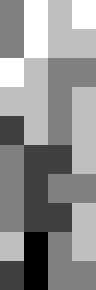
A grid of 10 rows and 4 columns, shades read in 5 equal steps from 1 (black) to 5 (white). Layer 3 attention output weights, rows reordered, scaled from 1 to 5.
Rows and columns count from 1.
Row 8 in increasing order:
2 2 3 4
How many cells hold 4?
13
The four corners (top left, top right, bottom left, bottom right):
3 5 2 3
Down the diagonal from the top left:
3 5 3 4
